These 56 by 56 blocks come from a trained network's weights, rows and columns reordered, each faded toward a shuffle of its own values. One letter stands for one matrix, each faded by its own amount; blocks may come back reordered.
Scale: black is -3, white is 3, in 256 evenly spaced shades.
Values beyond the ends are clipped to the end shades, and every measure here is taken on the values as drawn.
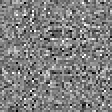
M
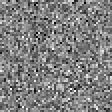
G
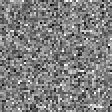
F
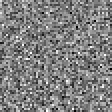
G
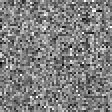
G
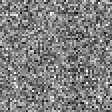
G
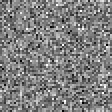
G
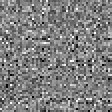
M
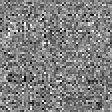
M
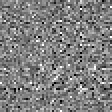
M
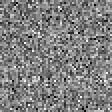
F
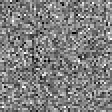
G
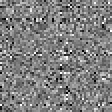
M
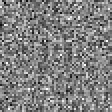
G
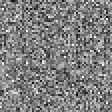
G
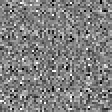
M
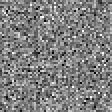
F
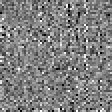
M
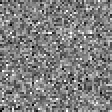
F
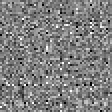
M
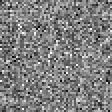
F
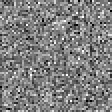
F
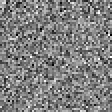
G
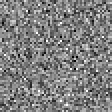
G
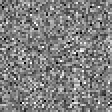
F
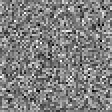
G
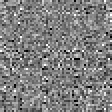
M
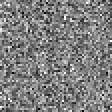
G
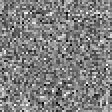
G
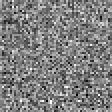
G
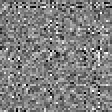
M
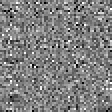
M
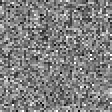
G
